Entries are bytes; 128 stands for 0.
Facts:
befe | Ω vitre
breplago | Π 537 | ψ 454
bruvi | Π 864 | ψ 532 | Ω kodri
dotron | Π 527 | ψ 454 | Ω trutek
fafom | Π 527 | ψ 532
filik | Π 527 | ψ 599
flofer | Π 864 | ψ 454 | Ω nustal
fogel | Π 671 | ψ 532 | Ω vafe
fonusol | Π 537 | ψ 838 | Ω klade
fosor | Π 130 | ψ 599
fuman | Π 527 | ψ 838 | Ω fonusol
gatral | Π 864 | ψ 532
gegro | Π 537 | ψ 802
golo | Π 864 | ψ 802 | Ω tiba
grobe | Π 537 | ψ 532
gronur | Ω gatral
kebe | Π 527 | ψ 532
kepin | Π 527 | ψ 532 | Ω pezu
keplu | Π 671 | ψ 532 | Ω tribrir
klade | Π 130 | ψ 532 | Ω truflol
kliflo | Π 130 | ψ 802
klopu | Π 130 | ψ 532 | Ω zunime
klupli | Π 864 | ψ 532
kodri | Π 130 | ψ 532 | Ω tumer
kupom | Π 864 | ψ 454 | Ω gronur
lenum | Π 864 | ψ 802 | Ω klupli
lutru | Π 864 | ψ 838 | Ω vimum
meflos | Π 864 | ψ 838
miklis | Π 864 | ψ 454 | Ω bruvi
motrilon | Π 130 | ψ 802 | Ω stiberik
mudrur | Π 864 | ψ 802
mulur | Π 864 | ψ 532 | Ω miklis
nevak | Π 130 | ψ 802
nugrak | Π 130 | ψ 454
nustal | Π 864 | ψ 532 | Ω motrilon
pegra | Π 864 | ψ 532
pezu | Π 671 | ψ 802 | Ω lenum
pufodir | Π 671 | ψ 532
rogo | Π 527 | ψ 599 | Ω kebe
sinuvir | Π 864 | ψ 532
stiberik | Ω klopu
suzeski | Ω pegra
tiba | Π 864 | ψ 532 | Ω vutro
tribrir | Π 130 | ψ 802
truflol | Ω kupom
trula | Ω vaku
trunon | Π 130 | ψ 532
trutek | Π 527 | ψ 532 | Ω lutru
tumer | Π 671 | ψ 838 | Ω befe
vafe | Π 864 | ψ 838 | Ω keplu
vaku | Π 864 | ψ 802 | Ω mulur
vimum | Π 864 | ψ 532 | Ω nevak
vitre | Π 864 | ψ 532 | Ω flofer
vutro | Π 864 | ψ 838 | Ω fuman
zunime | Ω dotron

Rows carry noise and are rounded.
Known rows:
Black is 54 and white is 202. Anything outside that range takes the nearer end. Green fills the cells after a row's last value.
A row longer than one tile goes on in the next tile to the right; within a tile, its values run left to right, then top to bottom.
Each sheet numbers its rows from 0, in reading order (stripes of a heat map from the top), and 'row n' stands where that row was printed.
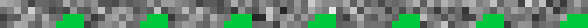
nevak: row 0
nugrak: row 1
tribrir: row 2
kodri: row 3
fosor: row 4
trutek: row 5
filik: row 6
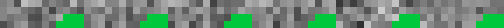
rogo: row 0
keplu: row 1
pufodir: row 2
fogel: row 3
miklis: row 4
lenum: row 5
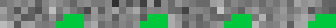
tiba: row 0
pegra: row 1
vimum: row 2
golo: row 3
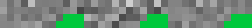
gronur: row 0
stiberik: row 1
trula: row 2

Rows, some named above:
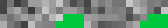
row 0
miklis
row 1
nustal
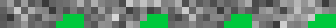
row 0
fosor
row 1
motrilon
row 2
fosor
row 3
miklis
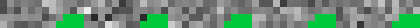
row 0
nustal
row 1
klade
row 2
tiba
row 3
meflos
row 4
befe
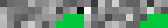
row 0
kupom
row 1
fonusol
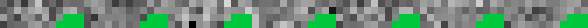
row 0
breplago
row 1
trunon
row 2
tumer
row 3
kupom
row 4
breplago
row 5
pezu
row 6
kepin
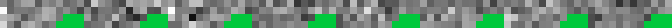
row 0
vutro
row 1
klopu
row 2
fuman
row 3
grobe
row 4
gegro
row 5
mudrur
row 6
lutru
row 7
trunon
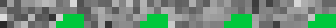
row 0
dotron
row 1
befe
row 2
vafe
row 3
flofer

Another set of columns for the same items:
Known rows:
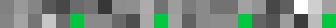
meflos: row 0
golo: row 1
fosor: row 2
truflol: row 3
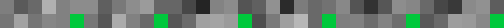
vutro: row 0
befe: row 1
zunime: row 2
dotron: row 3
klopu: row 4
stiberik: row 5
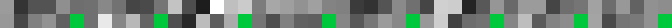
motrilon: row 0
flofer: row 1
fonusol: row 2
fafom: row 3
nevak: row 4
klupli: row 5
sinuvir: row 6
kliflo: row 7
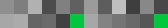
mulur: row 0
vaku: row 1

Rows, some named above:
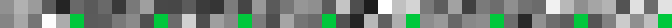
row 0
vafe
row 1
trutek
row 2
vimum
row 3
befe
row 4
fonusol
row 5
mudrur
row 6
fuman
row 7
breplago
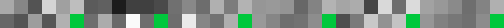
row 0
grobe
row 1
lutru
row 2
kupom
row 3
trunon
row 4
breplago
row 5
trunon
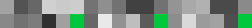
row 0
klade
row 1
flofer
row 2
miklis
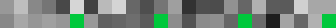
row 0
nugrak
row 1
pezu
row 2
motrilon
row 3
gegro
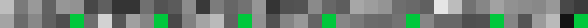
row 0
kodri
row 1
vimum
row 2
dotron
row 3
motrilon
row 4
pufodir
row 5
kepin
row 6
tumer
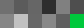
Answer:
nustal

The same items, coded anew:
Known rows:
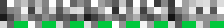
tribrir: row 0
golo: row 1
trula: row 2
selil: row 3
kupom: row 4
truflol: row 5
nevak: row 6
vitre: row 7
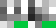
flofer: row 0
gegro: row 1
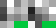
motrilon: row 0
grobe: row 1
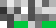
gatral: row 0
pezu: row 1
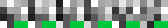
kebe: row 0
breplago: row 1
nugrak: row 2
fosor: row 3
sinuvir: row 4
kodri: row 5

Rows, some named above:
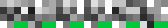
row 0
meflos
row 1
klopu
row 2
mudrur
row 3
mudrur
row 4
fuman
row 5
pufodir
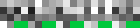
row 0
meflos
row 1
klopu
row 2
kepin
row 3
flofer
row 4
vafe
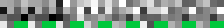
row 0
lutru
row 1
lutru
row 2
nugrak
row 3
nustal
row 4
befe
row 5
kepin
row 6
tumer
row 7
tumer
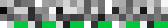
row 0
fonusol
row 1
trunon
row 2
trutek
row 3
miklis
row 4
vutro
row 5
vimum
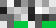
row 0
klade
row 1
dotron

